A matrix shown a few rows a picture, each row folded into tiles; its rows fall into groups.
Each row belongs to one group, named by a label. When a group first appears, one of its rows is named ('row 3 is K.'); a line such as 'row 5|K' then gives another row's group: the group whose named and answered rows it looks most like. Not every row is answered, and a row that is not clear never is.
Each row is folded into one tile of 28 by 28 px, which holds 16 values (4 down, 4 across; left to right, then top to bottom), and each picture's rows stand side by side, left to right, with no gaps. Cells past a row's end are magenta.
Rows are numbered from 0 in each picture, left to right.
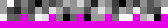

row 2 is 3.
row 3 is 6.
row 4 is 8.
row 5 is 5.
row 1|8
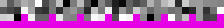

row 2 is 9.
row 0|5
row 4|8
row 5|3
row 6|9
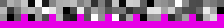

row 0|3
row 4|9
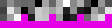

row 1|6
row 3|8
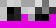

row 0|3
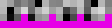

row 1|6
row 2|3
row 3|6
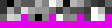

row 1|3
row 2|9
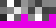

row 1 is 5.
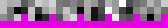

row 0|9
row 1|3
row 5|3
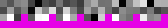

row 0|5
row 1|8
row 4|9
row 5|9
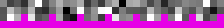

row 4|9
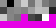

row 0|9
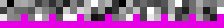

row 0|9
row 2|8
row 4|8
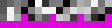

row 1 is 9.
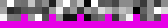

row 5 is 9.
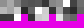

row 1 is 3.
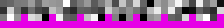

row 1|5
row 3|5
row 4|3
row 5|6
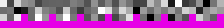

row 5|3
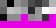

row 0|6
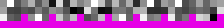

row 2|9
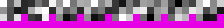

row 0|9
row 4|8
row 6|8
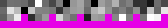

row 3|6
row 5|8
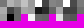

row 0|3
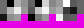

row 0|6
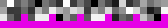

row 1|8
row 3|8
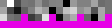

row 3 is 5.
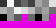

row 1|3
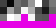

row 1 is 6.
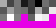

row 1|8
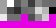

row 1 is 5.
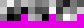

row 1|5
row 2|8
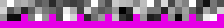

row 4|3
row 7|8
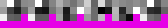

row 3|9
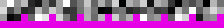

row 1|8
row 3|9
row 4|9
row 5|9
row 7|6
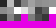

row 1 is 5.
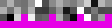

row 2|5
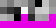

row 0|5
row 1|6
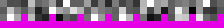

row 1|5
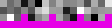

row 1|6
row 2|5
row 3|3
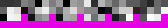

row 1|6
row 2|6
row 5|8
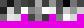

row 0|8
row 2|8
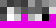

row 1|5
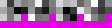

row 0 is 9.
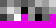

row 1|3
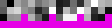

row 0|6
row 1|5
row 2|8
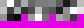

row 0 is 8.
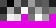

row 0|8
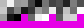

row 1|8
